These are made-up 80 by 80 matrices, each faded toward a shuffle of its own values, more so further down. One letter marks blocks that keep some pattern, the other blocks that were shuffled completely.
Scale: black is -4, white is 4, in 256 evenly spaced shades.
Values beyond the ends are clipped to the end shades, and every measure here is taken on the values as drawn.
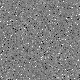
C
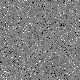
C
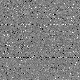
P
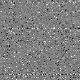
P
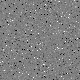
C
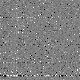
P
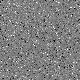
C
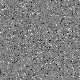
C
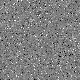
C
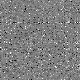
P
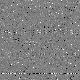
P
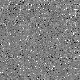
P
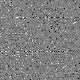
P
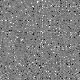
P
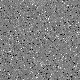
C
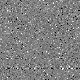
P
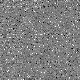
P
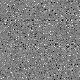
P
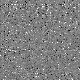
P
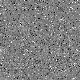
P
